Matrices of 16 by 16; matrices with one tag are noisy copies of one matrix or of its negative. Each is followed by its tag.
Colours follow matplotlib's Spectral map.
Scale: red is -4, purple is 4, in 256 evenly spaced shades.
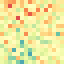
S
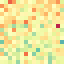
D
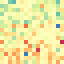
D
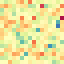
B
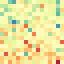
D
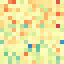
D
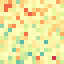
S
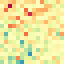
S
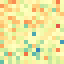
D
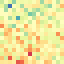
S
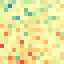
S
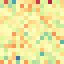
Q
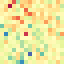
S
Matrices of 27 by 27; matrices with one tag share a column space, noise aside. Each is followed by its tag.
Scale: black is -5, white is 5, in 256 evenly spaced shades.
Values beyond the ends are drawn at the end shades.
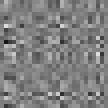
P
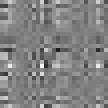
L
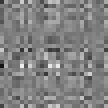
L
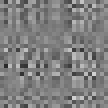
L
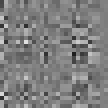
P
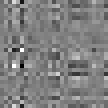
L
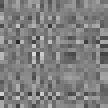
P
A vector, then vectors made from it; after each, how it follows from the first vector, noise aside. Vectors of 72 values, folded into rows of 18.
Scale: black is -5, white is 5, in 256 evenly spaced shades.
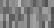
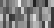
scaled up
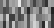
scaled up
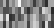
scaled up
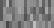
reversed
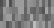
reversed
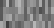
reversed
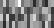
scaled up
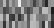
scaled up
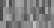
reversed
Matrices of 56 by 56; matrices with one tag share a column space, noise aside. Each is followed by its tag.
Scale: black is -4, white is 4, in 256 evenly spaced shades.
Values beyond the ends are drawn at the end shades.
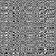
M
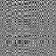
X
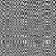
X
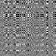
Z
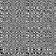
M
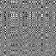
Z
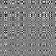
Z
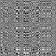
M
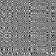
M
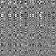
Z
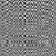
X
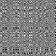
M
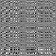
M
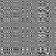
M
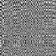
X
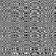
M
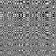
Z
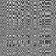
X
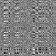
M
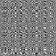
M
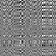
X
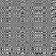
M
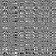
M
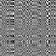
X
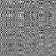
Z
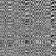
X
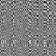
X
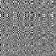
Z
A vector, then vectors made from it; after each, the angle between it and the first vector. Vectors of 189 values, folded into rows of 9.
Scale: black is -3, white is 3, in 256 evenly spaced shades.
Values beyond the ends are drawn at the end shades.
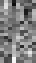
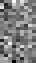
partly opposed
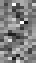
partly opposed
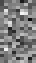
orthogonal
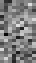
partly opposed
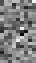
partly aligned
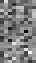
partly aligned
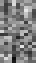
nearly opposite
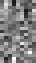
nearly parallel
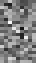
orthogonal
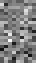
partly opposed
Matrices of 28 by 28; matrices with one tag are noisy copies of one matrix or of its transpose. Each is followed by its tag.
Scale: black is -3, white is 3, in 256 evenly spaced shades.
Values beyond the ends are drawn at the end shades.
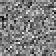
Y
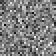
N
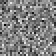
N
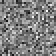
Y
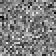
Y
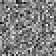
Y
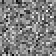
Y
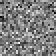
Y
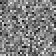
N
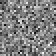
N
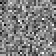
N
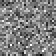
N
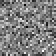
N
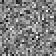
Y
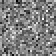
Y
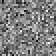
Y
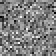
Y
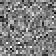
Y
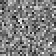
N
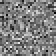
Y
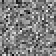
Y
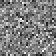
N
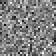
N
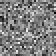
Y
